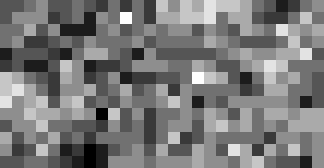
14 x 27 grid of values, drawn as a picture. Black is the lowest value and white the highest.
Mirror symmetry: none. Average level on the scale: 50%. Odd rows or columns: none.
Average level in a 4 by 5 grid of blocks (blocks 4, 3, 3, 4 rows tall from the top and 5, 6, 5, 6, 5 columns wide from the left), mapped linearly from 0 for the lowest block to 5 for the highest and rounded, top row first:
21343 | 02134 | 53323 | 30243
